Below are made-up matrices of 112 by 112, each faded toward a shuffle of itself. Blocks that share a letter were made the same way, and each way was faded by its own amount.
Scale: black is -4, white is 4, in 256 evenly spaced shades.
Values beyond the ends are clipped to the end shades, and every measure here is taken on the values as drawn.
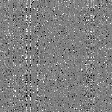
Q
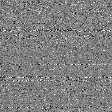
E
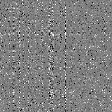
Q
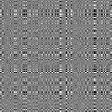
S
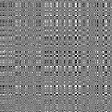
S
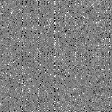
Q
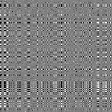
S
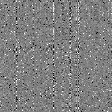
Q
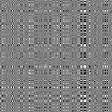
S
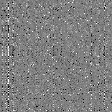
Q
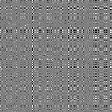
S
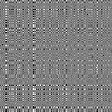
S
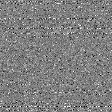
E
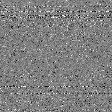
E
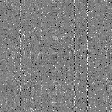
Q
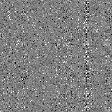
Q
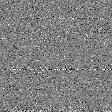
E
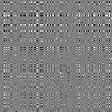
S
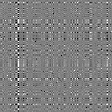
S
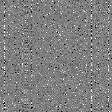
Q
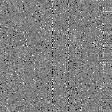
Q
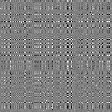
S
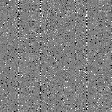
Q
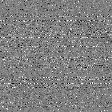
E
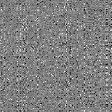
Q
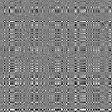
S
